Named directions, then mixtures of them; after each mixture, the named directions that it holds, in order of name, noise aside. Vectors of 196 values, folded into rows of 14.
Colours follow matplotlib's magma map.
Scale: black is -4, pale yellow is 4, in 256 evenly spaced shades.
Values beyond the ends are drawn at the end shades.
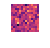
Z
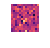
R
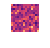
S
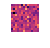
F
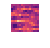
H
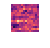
H, Z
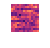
H, Z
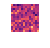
S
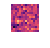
H, Z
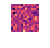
F, S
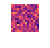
F, Z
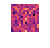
F, R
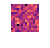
F, Z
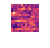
F, H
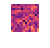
S, Z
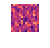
R, S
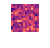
H, S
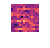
H, R
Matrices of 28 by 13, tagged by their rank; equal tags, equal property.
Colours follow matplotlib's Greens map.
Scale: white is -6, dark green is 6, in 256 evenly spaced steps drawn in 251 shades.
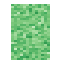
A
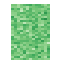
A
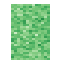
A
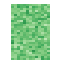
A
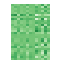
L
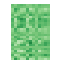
L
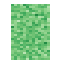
A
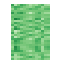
L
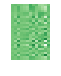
L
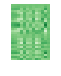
L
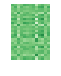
L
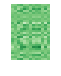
L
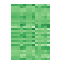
L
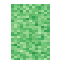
A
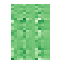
L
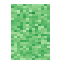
A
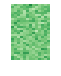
A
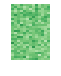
A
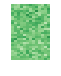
A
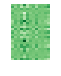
L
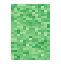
A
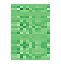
L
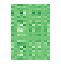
L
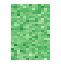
A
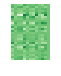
L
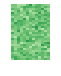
A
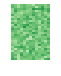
A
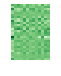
L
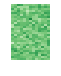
A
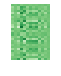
L
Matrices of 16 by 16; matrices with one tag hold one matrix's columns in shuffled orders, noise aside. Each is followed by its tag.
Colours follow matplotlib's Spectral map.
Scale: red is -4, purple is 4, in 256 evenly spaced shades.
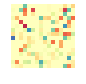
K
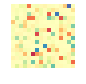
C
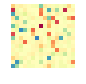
K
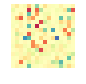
K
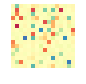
K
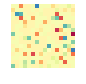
C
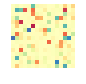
K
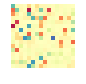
K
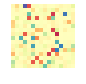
C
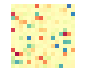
C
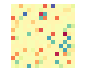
C
